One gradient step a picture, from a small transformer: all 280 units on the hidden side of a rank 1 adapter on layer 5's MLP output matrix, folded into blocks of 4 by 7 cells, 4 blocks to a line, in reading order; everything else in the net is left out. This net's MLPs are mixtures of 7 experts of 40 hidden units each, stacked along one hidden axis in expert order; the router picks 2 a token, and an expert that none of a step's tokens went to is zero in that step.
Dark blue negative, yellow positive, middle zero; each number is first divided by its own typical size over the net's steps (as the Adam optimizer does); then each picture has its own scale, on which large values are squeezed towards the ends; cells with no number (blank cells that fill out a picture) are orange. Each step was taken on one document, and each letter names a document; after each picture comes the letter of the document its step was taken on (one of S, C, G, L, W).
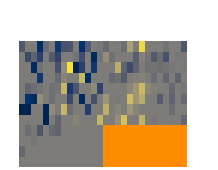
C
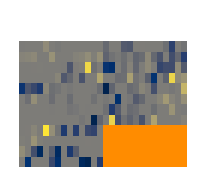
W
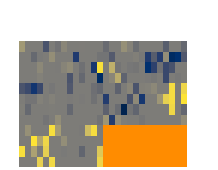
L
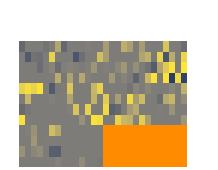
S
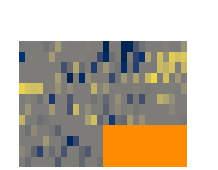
S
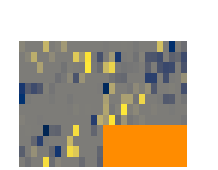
W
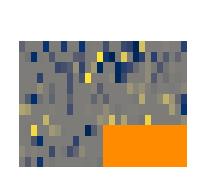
L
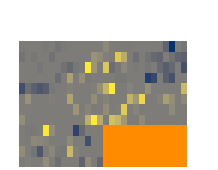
W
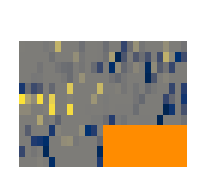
L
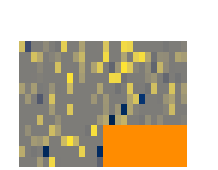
L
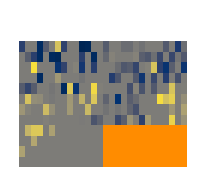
C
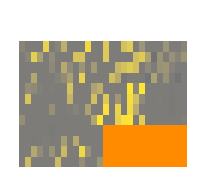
S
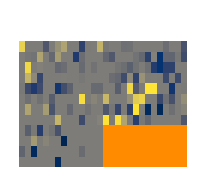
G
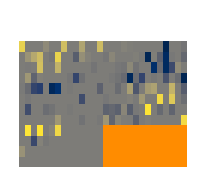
G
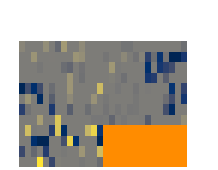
L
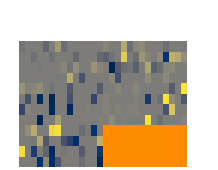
L
